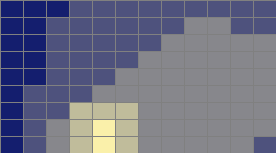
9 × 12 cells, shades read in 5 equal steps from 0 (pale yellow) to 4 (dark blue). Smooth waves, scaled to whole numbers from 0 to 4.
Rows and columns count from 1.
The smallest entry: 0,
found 2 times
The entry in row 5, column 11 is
2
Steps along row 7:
down same down same same up same same same same same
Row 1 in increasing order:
3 3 3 3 3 3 3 3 3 4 4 4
